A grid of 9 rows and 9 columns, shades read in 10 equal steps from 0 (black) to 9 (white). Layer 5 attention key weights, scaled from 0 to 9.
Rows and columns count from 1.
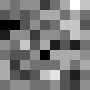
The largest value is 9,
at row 1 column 8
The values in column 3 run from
2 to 7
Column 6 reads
4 6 4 5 1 6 4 8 5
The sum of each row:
47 40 32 40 34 38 41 37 37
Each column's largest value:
6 5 7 5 7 8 7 9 7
